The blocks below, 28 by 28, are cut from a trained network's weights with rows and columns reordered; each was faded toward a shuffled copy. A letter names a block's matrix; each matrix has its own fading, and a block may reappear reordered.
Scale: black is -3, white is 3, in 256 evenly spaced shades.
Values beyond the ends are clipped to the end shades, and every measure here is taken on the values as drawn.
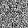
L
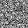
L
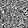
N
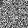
L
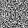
L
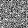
L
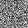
L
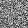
L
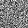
L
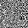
N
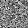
L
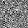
N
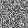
N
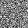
L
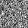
L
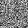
N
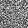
L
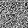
N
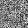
L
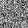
N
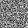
L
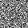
L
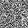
N
